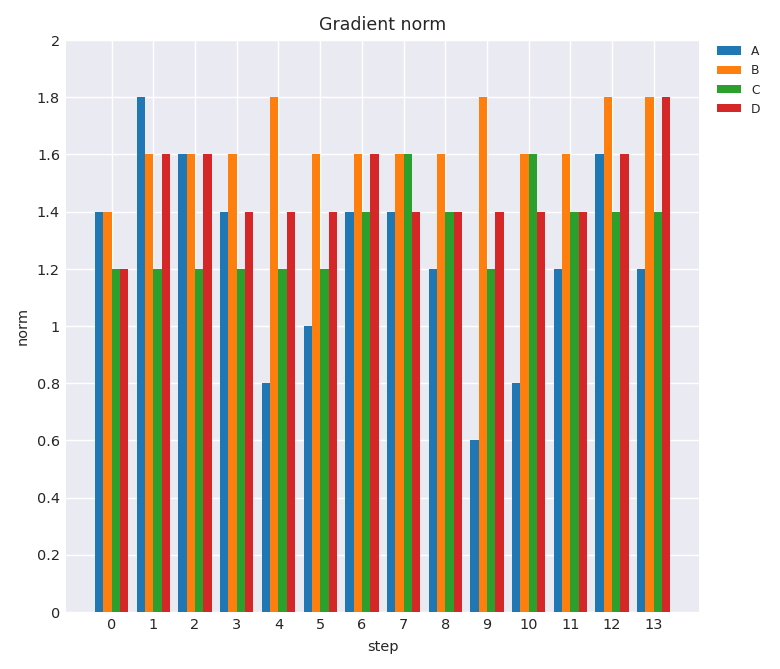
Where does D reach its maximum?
13
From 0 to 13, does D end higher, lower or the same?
higher
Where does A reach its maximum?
1
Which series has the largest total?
B
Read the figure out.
Title: Gradient norm
x-axis: step, ticks 0 1 2 3 4 5 6 7 8 9 10 11 12 13
y-axis: norm, ticks 0 0.2 0.4 0.6 0.8 1 1.2 1.4 1.6 1.8 2
Legend: A, B, C, D
Values:
A: 1.4 1.8 1.6 1.4 0.8 1 1.4 1.4 1.2 0.6 0.8 1.2 1.6 1.2
B: 1.4 1.6 1.6 1.6 1.8 1.6 1.6 1.6 1.6 1.8 1.6 1.6 1.8 1.8
C: 1.2 1.2 1.2 1.2 1.2 1.2 1.4 1.6 1.4 1.2 1.6 1.4 1.4 1.4
D: 1.2 1.6 1.6 1.4 1.4 1.4 1.6 1.4 1.4 1.4 1.4 1.4 1.6 1.8
